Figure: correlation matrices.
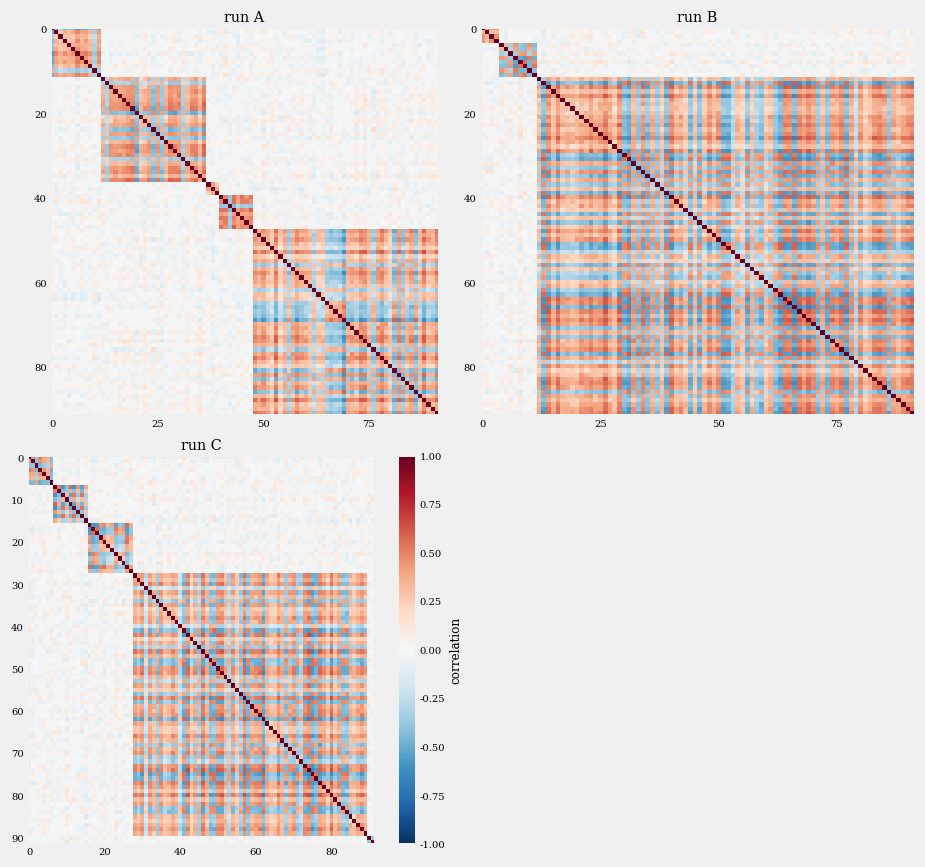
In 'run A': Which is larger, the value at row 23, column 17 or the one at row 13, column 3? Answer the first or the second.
the first
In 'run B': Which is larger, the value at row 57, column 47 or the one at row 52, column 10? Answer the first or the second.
the first
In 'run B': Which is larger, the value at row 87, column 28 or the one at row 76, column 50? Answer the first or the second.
the second
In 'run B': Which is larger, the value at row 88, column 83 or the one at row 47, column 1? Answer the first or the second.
the first
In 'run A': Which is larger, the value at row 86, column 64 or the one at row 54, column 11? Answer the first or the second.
the second
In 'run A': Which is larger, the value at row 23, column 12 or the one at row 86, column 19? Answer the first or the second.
the first
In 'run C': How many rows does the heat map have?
92
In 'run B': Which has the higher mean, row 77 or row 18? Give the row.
18
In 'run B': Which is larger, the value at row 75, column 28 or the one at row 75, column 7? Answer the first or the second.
the first
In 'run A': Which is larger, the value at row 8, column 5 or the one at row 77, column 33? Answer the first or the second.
the first
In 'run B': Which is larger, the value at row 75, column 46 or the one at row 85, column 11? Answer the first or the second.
the second
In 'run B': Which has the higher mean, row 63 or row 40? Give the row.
40
